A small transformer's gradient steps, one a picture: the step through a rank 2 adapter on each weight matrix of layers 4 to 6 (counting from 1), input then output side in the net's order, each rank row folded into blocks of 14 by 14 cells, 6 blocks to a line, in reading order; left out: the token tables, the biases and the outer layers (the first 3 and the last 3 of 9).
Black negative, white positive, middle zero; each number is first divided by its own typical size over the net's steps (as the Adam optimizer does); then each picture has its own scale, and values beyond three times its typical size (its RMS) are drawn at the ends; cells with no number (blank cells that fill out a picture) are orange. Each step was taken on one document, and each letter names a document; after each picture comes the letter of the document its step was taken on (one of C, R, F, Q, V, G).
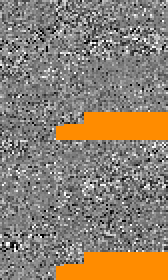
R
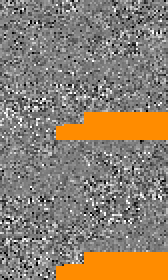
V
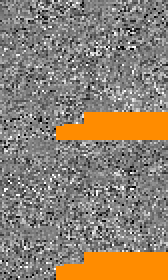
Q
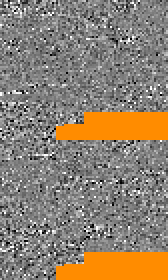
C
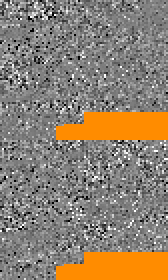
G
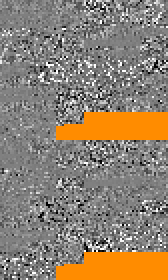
Q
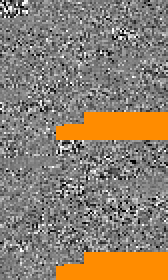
Q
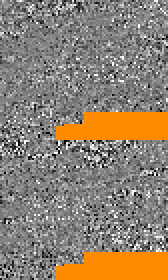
R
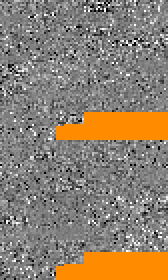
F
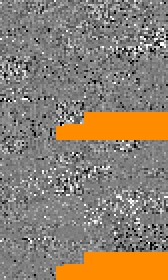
F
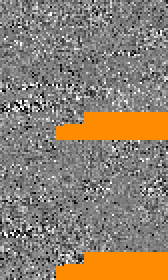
V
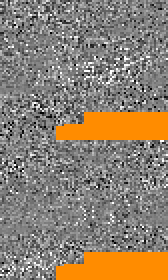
R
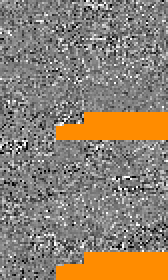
R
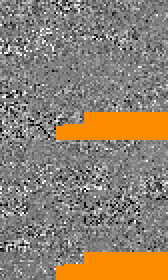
C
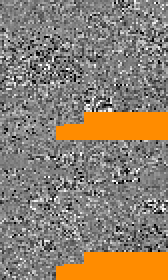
Q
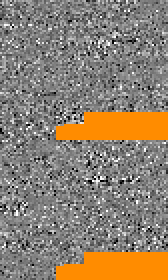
C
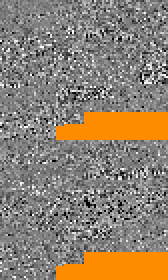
Q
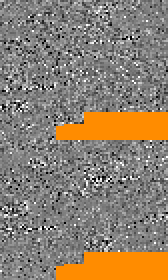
G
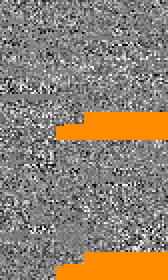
R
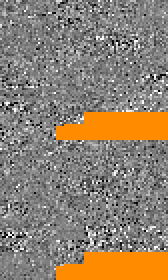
C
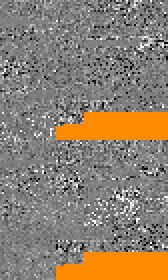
F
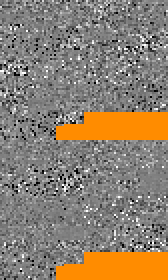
F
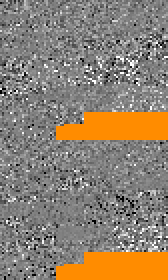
F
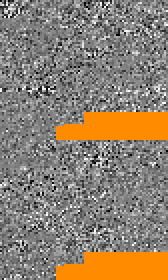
Q
